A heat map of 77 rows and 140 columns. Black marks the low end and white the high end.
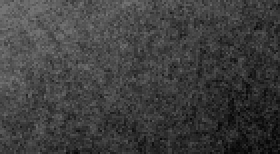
The ninth with the lowest average is the bottom right. No single row or column stands out from its neighbours. There is an overall slope up to the top left. The top left is the ninth with the highest average. There are no regular stripes.
